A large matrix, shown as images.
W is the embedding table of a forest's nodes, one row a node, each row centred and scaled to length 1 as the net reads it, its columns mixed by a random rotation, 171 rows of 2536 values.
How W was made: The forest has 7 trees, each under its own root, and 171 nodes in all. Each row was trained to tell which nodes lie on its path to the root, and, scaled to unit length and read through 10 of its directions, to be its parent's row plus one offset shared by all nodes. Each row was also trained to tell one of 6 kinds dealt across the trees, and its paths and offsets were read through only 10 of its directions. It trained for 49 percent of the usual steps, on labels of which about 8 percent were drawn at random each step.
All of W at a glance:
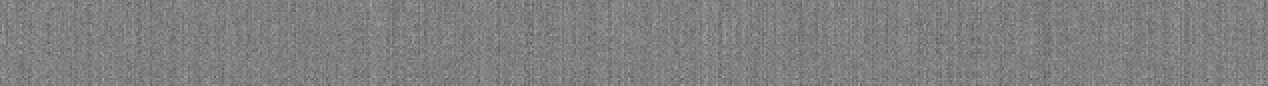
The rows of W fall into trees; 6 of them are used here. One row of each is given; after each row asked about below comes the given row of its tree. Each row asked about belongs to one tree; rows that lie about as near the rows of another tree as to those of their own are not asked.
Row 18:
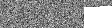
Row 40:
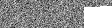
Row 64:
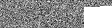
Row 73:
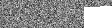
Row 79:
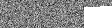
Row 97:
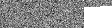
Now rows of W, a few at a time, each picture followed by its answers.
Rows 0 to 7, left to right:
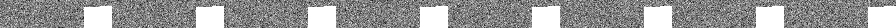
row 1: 79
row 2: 97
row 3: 73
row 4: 18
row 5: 73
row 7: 64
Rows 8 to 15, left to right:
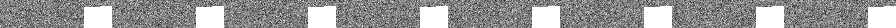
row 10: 64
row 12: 73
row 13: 73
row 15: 18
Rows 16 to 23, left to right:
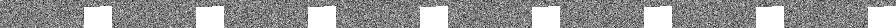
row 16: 18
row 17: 79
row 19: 40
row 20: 79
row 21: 64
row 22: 18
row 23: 73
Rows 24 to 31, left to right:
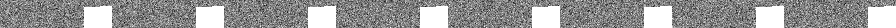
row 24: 64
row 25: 18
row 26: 79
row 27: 97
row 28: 79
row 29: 64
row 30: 64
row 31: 97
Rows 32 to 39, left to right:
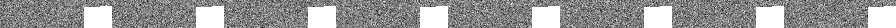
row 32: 73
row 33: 79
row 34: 97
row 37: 18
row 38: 97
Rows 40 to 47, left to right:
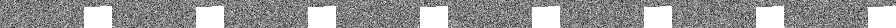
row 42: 64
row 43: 64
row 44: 79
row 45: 64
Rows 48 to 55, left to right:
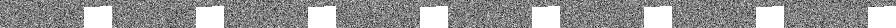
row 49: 64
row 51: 18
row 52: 40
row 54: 18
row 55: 97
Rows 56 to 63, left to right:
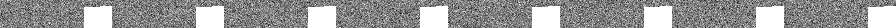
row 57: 73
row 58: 97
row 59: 64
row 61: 73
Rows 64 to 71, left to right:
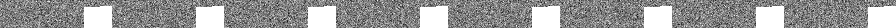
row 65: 64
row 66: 64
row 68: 18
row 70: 64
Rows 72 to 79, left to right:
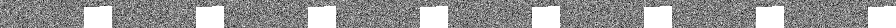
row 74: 97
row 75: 97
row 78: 97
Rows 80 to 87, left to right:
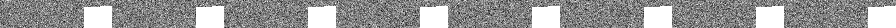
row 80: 97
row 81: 18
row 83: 64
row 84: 18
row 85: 18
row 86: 64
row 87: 97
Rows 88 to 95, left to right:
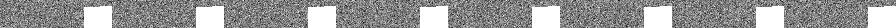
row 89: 79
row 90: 79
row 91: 18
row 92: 73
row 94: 73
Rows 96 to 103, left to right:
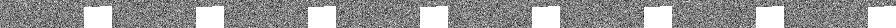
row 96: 64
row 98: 97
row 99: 97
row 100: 64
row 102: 18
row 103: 97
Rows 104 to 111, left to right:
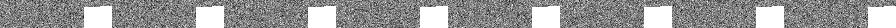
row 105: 97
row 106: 18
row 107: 64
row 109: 18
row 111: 40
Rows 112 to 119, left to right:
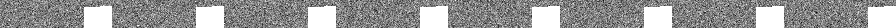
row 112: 64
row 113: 40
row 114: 18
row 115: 79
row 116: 97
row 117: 79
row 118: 18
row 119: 64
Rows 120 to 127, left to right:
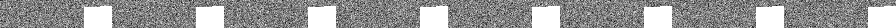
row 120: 40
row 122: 64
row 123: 73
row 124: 97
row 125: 64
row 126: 79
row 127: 97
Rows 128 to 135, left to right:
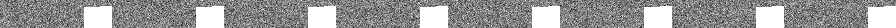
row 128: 79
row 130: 73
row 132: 73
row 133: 79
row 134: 73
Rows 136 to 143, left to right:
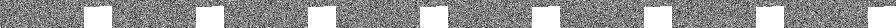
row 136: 73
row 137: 64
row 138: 40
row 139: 73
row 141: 18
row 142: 97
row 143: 64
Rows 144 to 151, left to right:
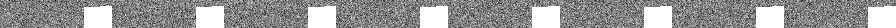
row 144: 97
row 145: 18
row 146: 18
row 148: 40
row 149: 79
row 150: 18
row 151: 97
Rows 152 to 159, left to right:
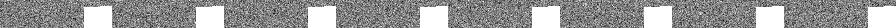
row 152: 97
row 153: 97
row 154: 97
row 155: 97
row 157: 64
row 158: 64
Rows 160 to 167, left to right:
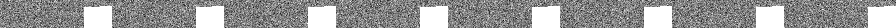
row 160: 64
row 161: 73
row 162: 97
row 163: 40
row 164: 18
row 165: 73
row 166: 40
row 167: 73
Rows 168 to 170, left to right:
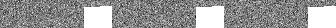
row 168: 97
